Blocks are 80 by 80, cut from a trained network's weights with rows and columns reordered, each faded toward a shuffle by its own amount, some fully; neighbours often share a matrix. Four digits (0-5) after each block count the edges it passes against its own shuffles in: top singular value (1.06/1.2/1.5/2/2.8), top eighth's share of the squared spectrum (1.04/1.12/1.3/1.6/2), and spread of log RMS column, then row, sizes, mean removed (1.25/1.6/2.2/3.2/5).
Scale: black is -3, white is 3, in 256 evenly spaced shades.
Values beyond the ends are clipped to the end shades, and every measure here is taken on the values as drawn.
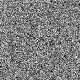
1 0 0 0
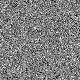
0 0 0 0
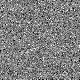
2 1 0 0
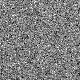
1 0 0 0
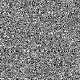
3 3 1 1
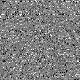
3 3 0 2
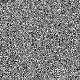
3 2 1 1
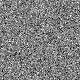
0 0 0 0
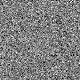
2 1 0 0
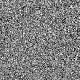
2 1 0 0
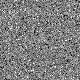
0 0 0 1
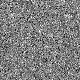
1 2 0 0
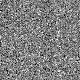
2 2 0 1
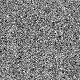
1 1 0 0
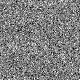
0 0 0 0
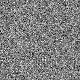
0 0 0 0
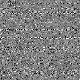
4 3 0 3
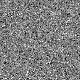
2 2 0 1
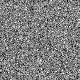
2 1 0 1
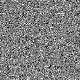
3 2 0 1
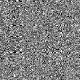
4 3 1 2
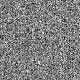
2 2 0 0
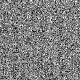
2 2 0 1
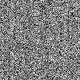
2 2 0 0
